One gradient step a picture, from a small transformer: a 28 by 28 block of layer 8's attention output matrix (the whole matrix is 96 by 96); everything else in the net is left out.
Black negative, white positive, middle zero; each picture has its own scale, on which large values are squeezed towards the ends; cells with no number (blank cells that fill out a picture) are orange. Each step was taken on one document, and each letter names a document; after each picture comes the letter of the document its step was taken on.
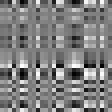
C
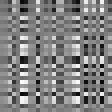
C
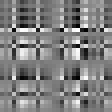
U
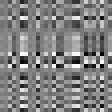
C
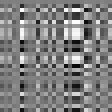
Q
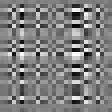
Q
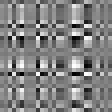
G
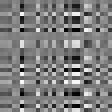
Q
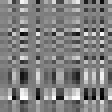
C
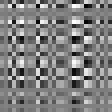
G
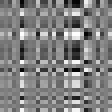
Q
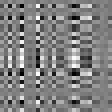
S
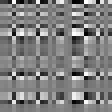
G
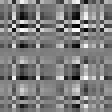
U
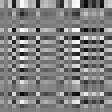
U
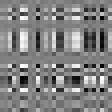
C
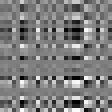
Q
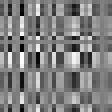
S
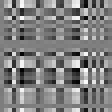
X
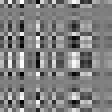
S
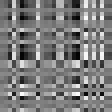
X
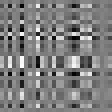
S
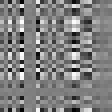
S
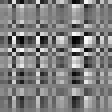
G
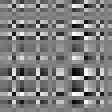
G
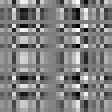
U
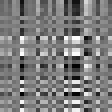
Q
